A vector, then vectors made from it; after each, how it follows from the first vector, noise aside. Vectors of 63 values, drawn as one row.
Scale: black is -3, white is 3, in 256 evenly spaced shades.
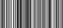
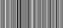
partly zeroed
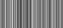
shrunk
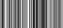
wrapped around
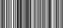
copied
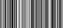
negated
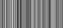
shrunk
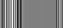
partly zeroed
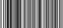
wrapped around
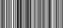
copied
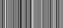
partly zeroed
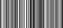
wrapped around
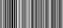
negated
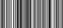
copied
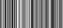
negated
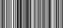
copied
